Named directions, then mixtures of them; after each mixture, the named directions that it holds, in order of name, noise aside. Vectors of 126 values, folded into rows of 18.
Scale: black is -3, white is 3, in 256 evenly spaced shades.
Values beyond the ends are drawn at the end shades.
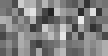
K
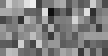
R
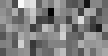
K, R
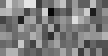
R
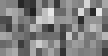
K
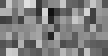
R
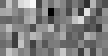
K, R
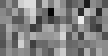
K, R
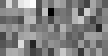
K, R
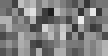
K
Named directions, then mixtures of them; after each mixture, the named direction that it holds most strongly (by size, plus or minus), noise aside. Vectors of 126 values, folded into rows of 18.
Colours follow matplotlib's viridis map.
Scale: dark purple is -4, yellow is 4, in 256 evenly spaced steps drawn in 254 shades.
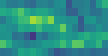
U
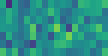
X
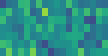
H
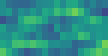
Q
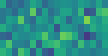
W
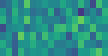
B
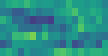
U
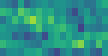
U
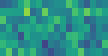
H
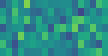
B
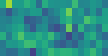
X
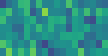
H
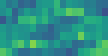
Q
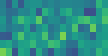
W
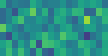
W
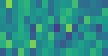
X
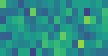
W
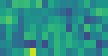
Q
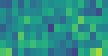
B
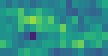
U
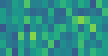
B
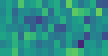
U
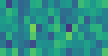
X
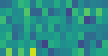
H
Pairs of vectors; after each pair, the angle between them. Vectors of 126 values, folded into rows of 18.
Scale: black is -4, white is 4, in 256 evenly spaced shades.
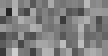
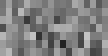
partly opposed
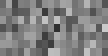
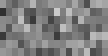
orthogonal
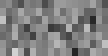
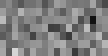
nearly parallel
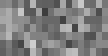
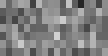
partly opposed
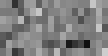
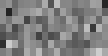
partly aligned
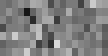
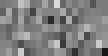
orthogonal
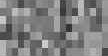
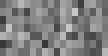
nearly opposite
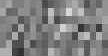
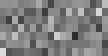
partly aligned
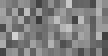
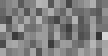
nearly opposite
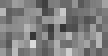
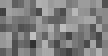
nearly opposite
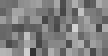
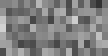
orthogonal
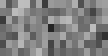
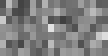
nearly opposite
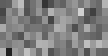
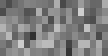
partly aligned
